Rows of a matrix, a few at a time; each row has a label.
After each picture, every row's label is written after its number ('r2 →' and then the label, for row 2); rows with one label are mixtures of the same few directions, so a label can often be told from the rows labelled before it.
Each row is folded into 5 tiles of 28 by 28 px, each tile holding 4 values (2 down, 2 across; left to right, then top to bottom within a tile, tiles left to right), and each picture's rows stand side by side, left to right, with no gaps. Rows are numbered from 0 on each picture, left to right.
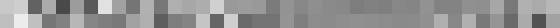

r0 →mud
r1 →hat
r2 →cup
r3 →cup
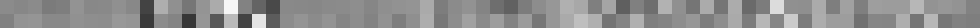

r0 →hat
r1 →cup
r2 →cup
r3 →cup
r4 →mud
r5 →hat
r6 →hat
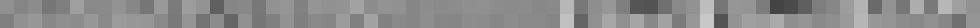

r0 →hat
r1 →hat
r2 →hat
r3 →hat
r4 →cup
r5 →cup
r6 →mud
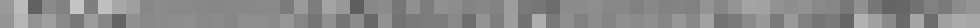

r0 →mud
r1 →hat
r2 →hat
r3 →cup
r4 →cup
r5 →hat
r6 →hat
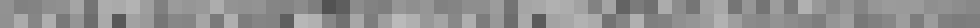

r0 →cup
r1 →hat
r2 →hat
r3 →cup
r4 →mud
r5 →mud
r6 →hat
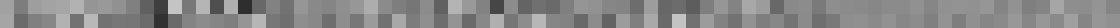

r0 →hat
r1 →mud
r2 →cup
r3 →mud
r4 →cup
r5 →hat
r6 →cup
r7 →hat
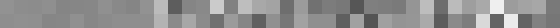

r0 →mud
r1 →mud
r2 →hat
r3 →hat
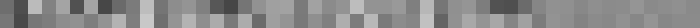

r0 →mud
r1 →cup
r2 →hat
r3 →cup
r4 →hat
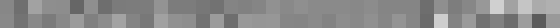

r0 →mud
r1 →hat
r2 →cup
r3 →cup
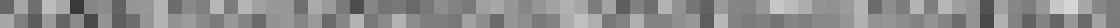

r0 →hat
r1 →mud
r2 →mud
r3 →mud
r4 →mud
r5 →cup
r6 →mud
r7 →cup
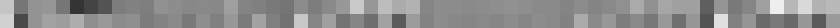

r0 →cup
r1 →cup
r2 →cup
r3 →cup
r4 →cup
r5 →cup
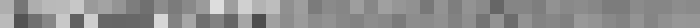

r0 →hat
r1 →cup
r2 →mud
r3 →hat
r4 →hat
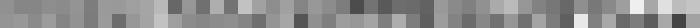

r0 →cup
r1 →mud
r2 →cup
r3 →cup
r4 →cup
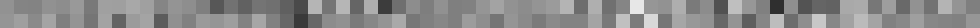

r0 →cup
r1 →cup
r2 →mud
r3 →mud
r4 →hat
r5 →mud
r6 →mud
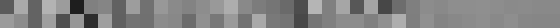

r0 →hat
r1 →cup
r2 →mud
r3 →hat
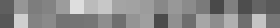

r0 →cup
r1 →cup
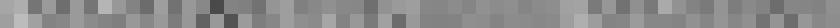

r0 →mud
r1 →hat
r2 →cup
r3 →mud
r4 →mud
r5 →hat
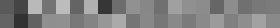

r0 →mud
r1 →mud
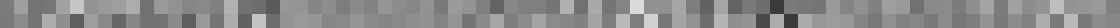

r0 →mud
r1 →cup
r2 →mud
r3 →mud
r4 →hat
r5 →hat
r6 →hat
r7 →hat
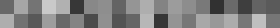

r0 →hat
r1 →cup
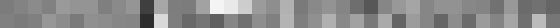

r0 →mud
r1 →cup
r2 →cup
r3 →cup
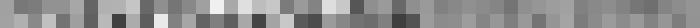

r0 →cup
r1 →cup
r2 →hat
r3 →cup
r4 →cup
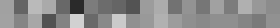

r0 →mud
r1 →mud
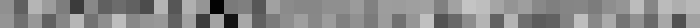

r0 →mud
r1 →hat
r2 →cup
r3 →hat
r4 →cup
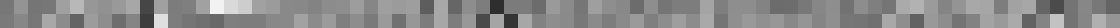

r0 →mud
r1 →cup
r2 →cup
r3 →hat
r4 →mud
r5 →cup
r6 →mud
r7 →mud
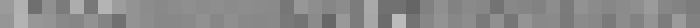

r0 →mud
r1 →hat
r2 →cup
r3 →hat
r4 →cup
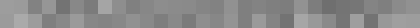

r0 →mud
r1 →cup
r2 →hat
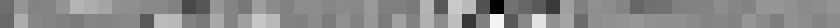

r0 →cup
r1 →hat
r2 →cup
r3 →mud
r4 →cup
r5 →mud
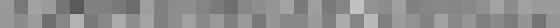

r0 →mud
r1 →cup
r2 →hat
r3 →cup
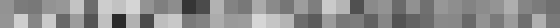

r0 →cup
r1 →hat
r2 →hat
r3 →cup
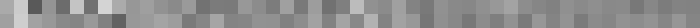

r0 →mud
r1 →mud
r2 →hat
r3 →cup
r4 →cup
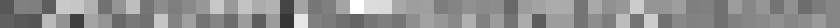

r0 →mud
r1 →cup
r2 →cup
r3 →cup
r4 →hat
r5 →mud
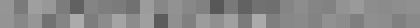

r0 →mud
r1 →cup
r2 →mud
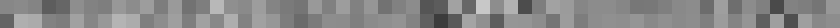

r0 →hat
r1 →hat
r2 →mud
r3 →mud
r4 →cup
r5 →hat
